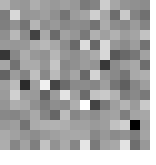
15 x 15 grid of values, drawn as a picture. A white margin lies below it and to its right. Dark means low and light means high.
There is no overall slope. A few values lie far out on both sides of the bulk. The bottom left is the calmest part.
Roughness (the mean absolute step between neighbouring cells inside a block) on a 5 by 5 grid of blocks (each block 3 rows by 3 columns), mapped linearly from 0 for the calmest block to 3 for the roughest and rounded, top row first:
1 0 0 2 1 | 1 1 1 2 1 | 2 2 1 2 1 | 0 1 2 1 1 | 0 0 0 0 3
